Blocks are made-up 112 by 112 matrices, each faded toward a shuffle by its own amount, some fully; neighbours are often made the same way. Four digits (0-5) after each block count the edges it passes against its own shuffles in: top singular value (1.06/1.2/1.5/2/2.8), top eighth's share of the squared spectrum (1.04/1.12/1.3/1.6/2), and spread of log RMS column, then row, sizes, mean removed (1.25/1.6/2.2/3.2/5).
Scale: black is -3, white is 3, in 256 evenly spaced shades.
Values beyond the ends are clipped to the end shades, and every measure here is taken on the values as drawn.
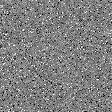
0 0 0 0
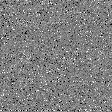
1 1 0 2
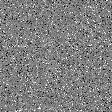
0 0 0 1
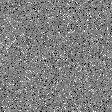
0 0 0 0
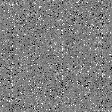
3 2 2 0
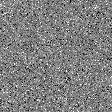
1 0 0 0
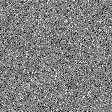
0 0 0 0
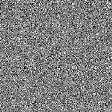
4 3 1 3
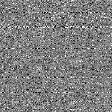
4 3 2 3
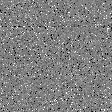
2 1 0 1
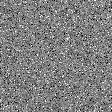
2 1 0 0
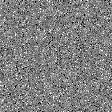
3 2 1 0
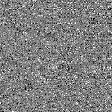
4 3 1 2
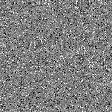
3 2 0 1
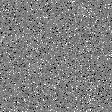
3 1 0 0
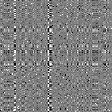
5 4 4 3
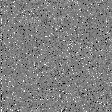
3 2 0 0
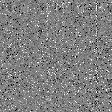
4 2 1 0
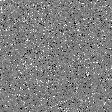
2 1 0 0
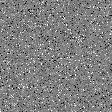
0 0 0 0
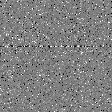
3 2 0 1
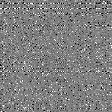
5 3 2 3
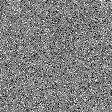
0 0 0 0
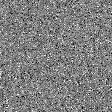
0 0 0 0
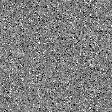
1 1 2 0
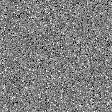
0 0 1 0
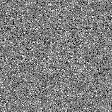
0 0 0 2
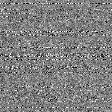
2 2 0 4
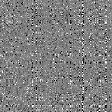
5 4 3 2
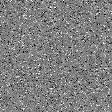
2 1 1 0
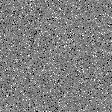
2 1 0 0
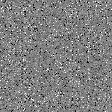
3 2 1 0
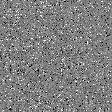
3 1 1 0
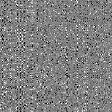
4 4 3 2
